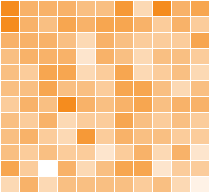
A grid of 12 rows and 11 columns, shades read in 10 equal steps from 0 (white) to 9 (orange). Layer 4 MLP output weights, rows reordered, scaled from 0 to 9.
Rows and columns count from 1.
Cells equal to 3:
14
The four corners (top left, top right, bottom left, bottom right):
9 7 3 1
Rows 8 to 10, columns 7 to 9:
7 5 4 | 6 5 5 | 4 6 3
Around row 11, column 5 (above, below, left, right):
4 5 6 5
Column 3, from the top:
6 5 6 6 7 7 5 6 4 5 0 3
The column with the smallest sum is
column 11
